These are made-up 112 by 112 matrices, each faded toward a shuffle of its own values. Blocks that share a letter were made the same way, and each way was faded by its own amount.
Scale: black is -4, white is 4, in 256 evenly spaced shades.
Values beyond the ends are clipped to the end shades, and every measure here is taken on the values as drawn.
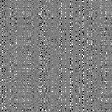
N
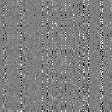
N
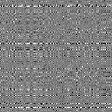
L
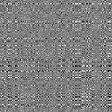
L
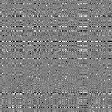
L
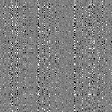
N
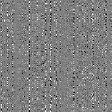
N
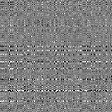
L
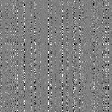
N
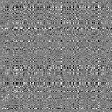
L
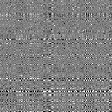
L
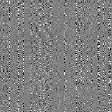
N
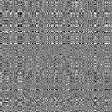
L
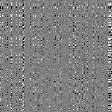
N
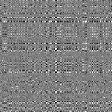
L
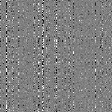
N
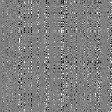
N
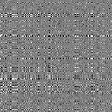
L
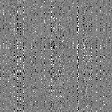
N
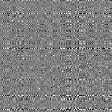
L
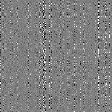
N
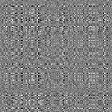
L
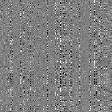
N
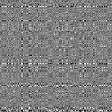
L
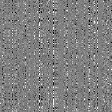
N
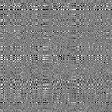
L
